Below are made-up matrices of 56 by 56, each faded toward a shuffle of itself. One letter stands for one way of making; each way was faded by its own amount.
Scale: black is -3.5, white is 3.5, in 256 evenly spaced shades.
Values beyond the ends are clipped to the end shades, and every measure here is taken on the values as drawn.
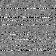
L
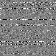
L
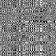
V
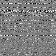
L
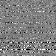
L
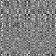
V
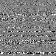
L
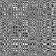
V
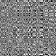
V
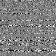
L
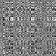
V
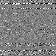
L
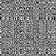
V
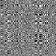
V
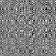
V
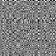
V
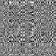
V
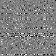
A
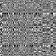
V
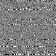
L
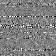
L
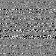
L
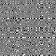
A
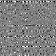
A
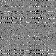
A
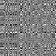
V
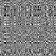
V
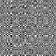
V
